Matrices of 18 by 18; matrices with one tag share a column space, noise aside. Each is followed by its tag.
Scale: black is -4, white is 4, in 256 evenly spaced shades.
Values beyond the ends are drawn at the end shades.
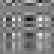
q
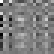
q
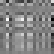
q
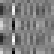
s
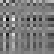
q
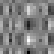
s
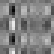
s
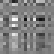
q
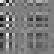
q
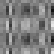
s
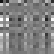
q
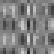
s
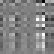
q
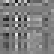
q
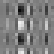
s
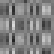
s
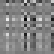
q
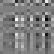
q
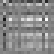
q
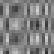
s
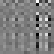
q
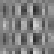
s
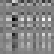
q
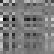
q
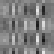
s
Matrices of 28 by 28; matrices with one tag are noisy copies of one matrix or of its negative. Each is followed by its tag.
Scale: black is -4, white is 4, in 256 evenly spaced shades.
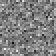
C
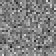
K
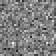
C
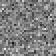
C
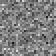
C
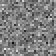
C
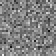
K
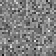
K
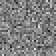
K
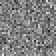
K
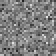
C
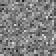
C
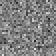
K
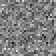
C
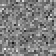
C
